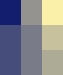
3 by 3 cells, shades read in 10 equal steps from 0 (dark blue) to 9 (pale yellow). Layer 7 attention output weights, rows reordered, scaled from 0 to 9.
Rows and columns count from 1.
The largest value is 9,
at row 1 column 3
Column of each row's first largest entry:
3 3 3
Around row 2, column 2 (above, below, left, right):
5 4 2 7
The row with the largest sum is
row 1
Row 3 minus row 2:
0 0 -1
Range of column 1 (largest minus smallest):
2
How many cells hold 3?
0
